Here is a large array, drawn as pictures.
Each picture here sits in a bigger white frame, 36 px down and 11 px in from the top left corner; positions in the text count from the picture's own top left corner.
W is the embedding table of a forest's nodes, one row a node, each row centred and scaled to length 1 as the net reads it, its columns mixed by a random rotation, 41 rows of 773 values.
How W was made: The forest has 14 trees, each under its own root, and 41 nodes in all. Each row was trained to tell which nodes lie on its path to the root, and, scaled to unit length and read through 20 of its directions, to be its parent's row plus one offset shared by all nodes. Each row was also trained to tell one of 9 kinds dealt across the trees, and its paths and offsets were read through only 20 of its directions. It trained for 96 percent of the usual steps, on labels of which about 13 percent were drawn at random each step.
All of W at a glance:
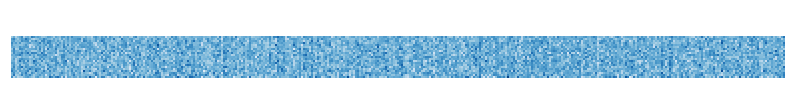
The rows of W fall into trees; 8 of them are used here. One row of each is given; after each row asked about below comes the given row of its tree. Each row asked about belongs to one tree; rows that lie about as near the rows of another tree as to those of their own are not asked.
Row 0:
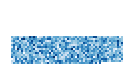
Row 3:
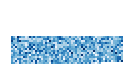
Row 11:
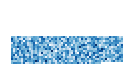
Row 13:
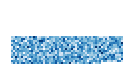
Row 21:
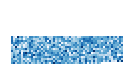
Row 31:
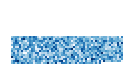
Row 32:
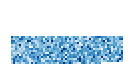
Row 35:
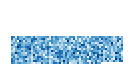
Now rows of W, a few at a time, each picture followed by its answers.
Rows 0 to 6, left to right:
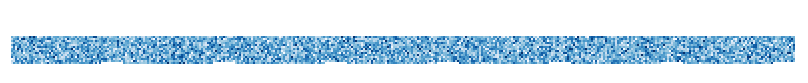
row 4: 31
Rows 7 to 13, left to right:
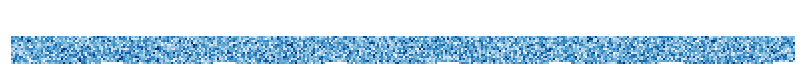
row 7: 32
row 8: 3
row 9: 21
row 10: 3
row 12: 32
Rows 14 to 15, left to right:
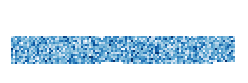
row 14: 11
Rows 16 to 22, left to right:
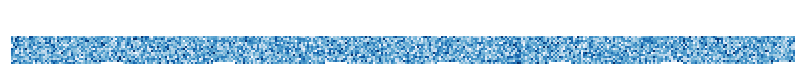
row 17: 31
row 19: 3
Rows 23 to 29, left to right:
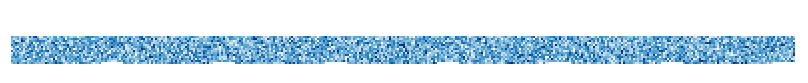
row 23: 21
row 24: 35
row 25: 31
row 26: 21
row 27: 32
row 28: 32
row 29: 13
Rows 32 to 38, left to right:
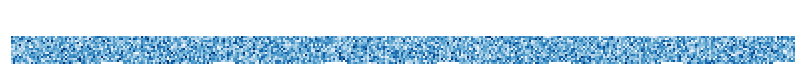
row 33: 35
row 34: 35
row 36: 11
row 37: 31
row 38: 13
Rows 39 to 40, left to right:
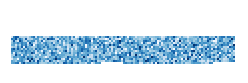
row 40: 21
